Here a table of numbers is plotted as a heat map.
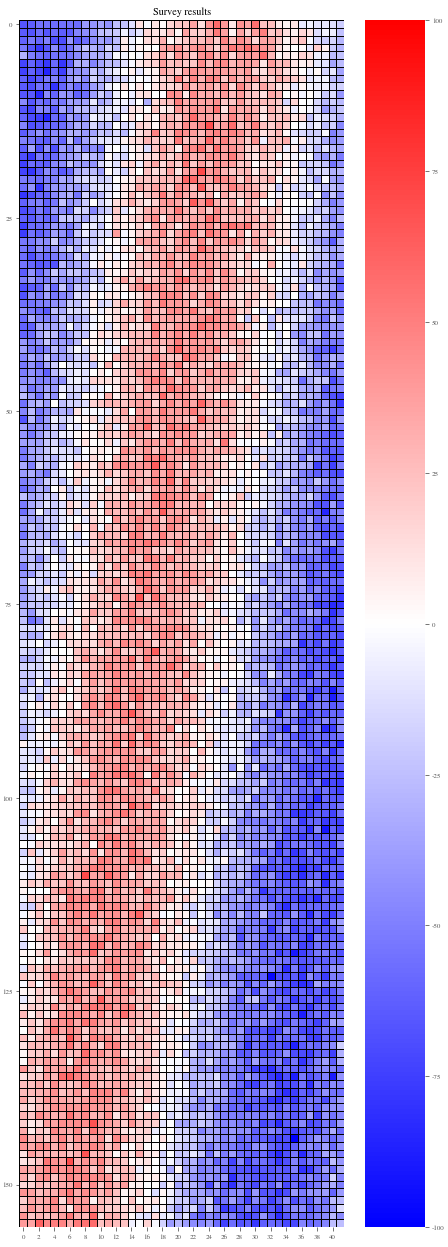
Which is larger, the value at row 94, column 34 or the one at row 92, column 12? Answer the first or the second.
the second
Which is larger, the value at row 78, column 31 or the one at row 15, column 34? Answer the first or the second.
the second
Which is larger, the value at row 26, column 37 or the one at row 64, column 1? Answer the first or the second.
the first
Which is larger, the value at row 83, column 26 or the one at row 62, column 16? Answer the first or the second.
the second
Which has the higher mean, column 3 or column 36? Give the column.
3
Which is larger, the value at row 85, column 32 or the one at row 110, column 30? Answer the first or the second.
the first
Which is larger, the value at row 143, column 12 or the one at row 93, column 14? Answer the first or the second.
the second
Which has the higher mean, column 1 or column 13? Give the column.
13
